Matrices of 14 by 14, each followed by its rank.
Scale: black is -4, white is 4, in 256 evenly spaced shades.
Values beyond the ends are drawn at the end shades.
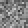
full rank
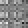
two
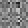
two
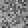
full rank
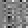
two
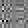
two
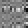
two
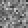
full rank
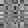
two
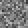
full rank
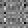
two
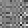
two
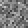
full rank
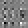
two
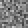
full rank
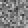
full rank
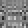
two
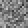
full rank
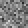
full rank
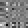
two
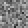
full rank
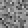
full rank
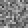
full rank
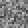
full rank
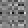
two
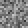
full rank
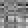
two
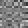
two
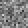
full rank
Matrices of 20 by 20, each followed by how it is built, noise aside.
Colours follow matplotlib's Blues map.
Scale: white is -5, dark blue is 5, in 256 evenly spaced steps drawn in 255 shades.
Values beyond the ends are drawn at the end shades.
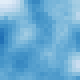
smooth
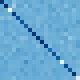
diagonal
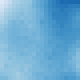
smooth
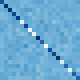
diagonal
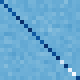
diagonal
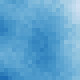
smooth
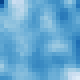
smooth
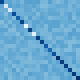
diagonal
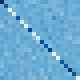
diagonal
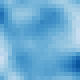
smooth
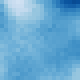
smooth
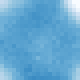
smooth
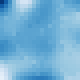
smooth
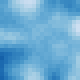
smooth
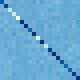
diagonal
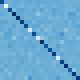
diagonal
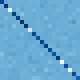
diagonal
